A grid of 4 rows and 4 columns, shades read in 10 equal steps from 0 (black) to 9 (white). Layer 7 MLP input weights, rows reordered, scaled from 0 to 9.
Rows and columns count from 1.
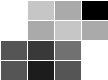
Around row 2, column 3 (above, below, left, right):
6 4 6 6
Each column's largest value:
9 7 7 9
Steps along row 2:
down up down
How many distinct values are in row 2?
3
